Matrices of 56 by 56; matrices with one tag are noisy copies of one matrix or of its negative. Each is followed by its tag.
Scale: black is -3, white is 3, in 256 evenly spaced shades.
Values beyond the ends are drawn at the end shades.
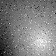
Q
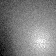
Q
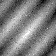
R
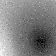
Q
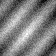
R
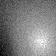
Q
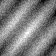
R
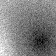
Q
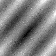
R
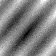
R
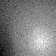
Q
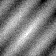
R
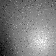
Q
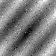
R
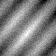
R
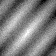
R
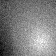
Q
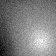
Q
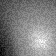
Q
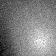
Q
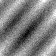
R
